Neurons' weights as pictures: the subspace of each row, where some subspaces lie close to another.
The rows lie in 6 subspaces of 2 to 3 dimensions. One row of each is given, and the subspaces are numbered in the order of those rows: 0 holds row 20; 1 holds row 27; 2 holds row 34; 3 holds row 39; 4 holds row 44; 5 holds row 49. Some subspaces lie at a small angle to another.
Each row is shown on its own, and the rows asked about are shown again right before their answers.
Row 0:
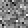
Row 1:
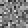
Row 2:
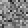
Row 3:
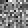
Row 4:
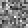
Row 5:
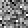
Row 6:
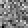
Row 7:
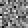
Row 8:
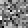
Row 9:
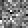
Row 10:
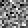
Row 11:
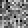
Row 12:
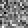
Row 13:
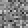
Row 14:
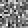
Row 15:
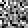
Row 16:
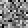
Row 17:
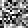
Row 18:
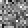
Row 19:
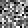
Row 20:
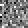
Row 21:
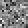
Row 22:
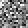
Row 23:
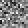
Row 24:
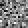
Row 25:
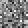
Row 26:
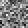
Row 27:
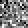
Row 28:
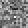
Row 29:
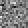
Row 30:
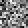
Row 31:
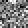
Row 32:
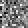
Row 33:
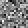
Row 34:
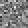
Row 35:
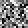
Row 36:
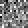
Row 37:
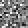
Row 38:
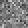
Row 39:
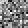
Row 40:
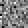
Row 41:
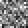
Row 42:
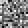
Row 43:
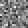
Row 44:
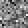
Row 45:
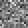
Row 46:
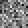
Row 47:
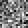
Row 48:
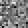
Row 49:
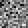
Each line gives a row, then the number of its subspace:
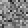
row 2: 0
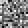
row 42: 3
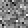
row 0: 4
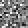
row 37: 5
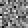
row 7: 2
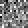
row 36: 0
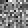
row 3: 5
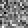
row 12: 1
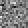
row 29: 3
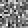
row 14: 5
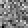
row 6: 1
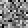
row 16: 0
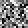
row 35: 5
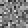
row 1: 2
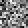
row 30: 0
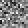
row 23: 1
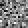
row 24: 2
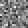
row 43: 2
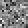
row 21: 4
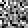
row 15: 1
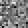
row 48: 3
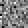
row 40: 0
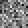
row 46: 5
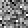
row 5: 4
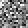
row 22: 5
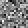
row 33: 5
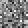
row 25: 3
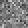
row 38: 1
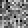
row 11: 4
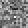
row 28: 4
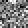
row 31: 2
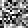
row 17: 3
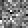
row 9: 3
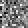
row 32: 0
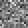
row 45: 1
